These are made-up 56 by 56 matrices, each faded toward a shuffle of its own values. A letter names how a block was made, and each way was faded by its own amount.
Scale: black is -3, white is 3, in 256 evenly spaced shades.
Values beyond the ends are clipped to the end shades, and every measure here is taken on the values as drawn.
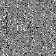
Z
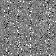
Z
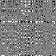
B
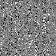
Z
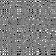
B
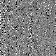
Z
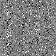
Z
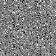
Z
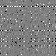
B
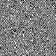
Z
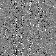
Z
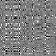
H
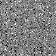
Z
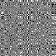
H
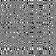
B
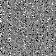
Z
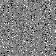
Z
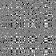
B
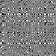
B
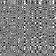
H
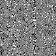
Z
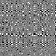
H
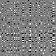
H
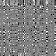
H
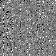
Z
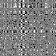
H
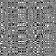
H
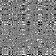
B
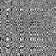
H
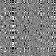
H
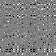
B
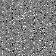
Z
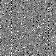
Z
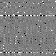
B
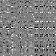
B
